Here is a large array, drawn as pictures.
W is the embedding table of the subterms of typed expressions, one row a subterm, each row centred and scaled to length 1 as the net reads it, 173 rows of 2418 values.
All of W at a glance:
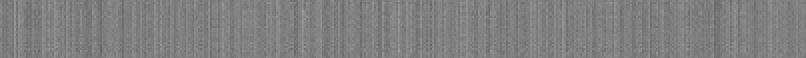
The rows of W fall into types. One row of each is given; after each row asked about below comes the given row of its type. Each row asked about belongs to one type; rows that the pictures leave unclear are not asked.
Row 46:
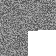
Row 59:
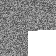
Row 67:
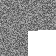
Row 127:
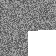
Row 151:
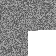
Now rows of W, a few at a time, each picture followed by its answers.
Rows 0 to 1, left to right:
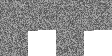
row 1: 151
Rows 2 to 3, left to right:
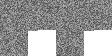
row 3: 151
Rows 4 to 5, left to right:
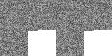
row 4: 59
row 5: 59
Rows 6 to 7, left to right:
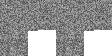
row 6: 127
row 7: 127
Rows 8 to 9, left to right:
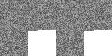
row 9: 127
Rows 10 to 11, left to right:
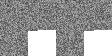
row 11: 127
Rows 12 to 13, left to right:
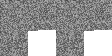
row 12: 127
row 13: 127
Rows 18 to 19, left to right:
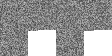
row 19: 151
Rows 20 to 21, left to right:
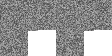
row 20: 151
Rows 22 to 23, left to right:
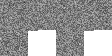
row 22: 46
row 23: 67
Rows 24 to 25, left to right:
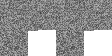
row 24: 46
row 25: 151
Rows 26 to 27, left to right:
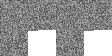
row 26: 127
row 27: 151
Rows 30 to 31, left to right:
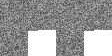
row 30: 151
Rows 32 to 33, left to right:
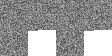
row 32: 46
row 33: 151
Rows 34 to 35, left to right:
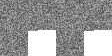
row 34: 67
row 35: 127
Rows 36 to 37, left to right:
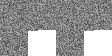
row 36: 46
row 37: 67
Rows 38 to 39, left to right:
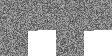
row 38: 67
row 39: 151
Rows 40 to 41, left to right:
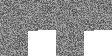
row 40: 46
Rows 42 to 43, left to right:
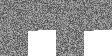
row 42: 46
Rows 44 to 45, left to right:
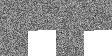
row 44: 67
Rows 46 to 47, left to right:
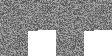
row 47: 46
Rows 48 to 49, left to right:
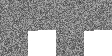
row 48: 151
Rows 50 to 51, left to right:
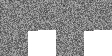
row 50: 127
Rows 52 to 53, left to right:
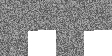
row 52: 127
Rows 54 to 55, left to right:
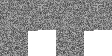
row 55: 59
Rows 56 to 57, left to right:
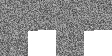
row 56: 127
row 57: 46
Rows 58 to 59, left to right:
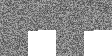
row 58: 46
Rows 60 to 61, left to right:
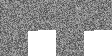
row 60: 127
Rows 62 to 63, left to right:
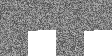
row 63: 46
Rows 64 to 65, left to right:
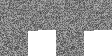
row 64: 46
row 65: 151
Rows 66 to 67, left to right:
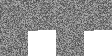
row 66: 151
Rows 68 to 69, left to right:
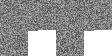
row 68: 46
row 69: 151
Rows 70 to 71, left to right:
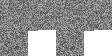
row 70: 151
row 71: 46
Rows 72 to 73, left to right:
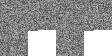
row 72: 127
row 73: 59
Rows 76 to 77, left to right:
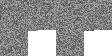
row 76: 151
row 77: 46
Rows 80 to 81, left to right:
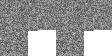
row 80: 59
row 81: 59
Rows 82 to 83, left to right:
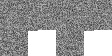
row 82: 59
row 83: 46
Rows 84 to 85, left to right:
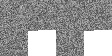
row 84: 127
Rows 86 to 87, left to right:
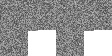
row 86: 151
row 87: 67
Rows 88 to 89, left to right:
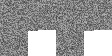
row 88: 46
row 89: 67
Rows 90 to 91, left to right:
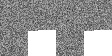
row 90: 151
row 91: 67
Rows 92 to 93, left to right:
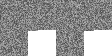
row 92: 151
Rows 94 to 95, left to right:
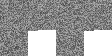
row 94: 151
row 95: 46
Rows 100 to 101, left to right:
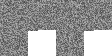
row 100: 46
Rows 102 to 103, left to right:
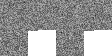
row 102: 46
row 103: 127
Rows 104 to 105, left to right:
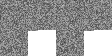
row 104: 151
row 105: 151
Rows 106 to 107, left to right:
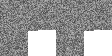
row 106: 127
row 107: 127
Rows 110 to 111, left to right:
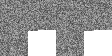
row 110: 127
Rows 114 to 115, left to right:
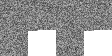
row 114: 59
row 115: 151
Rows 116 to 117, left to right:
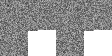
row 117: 59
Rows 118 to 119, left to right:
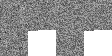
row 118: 127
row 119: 46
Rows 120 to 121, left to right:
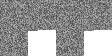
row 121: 151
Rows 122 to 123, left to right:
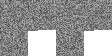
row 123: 46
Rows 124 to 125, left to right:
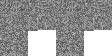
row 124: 59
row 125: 59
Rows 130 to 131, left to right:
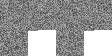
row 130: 151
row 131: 46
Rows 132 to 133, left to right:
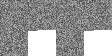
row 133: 151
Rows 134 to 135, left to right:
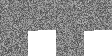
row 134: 151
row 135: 67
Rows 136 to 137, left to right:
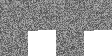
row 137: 151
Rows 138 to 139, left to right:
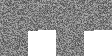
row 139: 67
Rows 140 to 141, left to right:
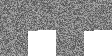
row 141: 46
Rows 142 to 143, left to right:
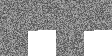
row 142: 67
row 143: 127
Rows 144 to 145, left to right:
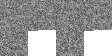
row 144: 46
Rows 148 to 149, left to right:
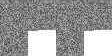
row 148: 151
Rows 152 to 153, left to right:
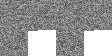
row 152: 46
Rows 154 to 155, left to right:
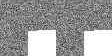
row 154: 46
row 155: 46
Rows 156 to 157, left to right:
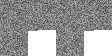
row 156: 46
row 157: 67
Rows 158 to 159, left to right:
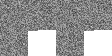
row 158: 67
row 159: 46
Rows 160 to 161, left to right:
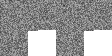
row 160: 127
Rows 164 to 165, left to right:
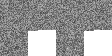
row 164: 151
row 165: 127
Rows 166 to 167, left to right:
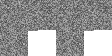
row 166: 67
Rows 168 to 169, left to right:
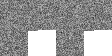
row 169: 127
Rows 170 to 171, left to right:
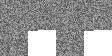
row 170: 127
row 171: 59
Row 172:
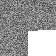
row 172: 59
